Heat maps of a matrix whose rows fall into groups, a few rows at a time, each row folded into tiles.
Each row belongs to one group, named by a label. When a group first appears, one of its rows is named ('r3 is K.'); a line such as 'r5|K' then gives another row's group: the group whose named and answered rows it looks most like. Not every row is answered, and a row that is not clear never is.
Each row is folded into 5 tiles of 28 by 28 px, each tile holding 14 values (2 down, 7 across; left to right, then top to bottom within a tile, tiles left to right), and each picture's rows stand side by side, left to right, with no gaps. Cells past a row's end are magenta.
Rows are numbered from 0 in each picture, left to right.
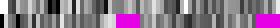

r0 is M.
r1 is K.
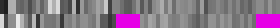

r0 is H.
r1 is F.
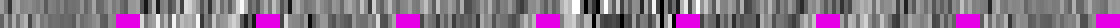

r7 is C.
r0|C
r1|H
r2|C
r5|M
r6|F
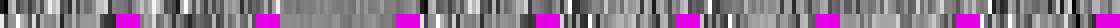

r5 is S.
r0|H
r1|K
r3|H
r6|H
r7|S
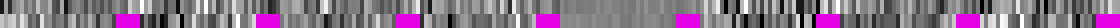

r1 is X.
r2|K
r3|C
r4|H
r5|K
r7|F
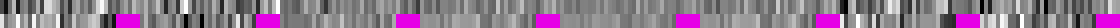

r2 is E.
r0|H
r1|K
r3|H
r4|H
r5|H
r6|H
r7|F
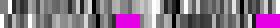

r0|S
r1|K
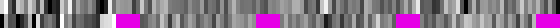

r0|M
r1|C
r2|K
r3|E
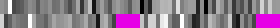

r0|S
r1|F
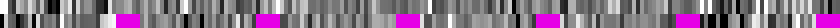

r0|M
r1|K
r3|S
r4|H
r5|X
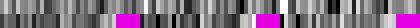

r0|M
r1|M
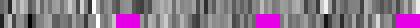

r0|C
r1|F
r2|K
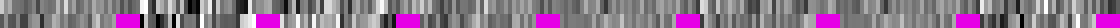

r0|X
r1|M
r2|H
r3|X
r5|M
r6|E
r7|X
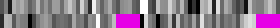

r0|C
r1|M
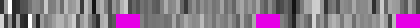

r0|S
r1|E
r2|E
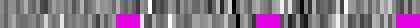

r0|E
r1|S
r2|X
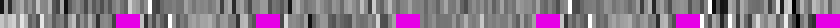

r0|F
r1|S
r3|E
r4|S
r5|S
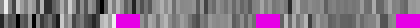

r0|M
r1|F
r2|C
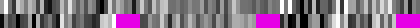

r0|M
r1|C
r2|X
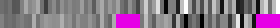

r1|K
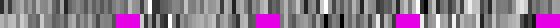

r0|F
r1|S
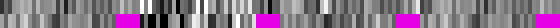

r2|K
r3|F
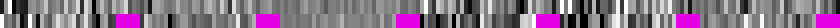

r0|S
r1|C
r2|E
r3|M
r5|E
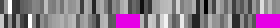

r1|F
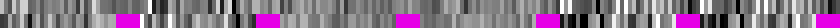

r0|C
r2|F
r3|E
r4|X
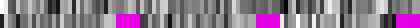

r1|C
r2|H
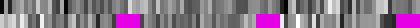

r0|F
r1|M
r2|H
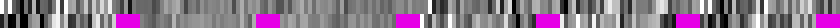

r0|X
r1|E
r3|S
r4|H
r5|X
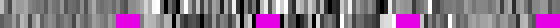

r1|K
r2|M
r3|S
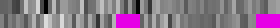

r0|E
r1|C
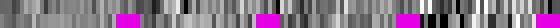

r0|E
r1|E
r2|X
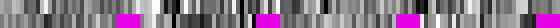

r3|H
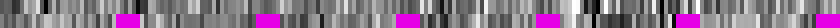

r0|E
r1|H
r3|X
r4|K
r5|H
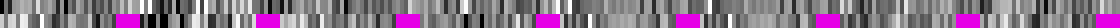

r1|X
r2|F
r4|S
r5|S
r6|X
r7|F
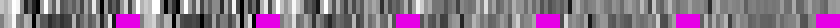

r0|K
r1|K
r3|X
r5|C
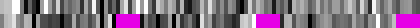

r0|K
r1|M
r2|C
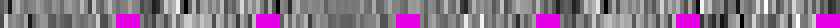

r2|C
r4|E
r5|X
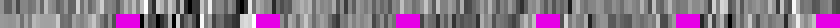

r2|F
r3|M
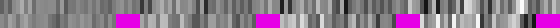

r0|F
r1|F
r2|F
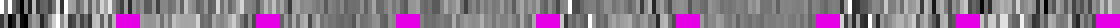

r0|X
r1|H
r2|C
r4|S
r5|H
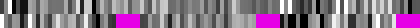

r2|X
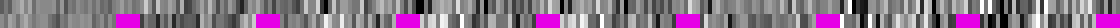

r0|F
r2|E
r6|S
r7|X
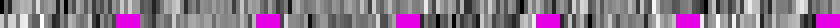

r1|E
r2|C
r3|M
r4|C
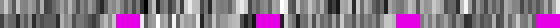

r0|M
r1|H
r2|M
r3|K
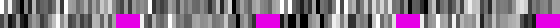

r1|S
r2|X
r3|H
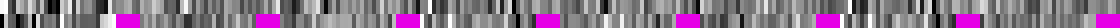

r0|M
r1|K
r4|E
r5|X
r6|S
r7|M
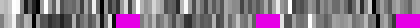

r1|K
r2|S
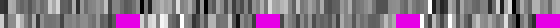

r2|M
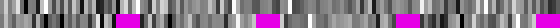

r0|K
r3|X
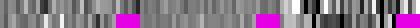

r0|E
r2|K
